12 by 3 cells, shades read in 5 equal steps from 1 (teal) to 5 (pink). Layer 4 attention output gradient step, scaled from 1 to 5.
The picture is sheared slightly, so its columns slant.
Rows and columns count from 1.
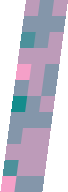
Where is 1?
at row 7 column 1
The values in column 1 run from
1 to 5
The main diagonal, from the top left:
4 3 4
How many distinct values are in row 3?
3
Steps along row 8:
same same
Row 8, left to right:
3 3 3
